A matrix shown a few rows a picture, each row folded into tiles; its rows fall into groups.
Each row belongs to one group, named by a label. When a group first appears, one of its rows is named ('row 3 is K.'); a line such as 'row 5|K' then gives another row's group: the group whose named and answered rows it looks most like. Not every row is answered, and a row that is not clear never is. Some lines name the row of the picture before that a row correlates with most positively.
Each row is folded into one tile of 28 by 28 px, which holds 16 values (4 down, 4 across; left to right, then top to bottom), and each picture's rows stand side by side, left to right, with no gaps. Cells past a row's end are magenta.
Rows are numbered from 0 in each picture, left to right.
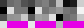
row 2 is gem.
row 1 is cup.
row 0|cup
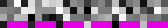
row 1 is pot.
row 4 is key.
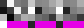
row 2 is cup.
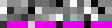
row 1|cup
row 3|key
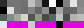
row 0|cup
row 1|gem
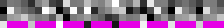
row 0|cup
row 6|cup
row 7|cup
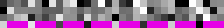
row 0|cup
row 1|gem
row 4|gem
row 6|gem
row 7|key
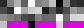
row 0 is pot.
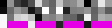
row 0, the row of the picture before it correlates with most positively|2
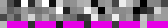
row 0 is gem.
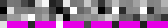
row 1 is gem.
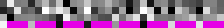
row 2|key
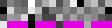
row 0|cup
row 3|gem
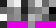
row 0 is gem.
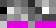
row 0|cup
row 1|pot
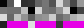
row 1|cup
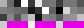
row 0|gem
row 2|cup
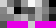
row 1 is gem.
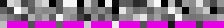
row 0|pot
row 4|cup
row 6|key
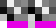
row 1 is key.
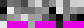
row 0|cup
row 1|gem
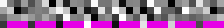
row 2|key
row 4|key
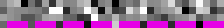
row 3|key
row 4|pot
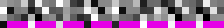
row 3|key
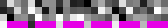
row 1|key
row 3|pot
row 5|pot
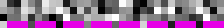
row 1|pot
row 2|key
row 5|pot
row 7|key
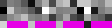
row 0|cup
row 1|pot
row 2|gem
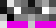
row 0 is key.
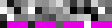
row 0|key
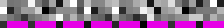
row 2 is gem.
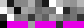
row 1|gem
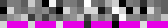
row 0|cup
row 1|gem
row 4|key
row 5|cup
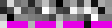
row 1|pot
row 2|pot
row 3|key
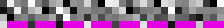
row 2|key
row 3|gem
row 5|gem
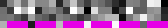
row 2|pot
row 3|cup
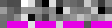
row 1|gem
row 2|cup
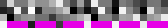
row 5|cup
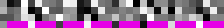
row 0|gem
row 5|key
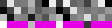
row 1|gem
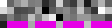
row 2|gem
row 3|pot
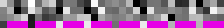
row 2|cup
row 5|cup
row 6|gem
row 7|pot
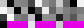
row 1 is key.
